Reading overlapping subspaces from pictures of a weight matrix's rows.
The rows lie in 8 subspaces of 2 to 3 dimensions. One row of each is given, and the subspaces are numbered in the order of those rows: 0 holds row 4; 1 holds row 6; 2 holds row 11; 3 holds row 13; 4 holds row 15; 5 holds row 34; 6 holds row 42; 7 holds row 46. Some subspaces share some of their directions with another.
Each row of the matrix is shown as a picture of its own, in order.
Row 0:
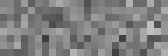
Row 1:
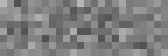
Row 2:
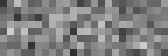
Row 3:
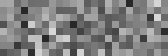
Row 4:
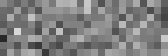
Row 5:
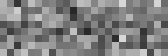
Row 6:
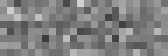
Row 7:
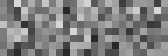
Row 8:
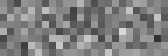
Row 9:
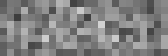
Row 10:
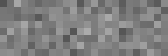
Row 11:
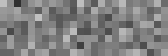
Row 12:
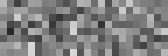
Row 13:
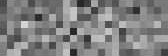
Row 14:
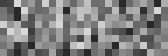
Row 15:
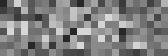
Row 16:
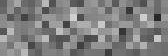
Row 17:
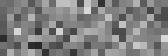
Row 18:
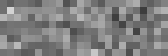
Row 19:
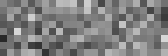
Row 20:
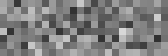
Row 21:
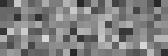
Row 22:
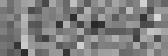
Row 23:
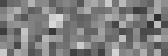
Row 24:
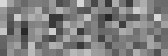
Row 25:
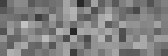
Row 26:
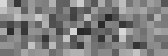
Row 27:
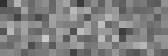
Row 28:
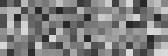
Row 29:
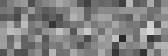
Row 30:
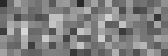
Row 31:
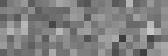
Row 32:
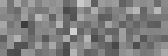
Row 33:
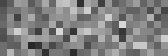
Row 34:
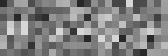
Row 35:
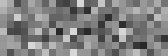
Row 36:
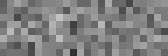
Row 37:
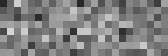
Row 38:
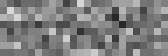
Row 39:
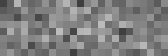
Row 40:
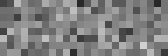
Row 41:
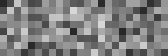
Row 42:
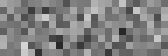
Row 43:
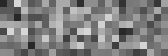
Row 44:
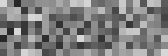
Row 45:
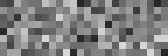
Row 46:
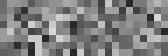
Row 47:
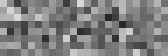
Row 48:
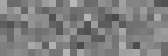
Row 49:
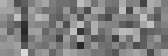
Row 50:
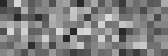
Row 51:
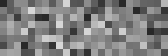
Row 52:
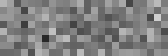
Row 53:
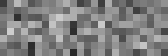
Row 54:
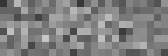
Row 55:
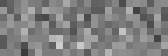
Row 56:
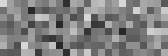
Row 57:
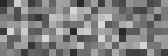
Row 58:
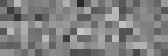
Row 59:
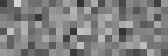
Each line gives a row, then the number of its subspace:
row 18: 1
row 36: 7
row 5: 5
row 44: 0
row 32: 3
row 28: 5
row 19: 0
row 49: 6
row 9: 2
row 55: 6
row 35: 0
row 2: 7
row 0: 5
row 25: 3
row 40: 4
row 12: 7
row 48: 4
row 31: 5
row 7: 3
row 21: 4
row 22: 6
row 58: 1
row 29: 5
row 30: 5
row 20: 6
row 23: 5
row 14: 3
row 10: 2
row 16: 6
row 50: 4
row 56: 6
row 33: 0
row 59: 2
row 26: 4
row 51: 6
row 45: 4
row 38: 1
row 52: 7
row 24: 5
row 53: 7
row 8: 6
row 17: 0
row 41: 1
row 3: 7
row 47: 1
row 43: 3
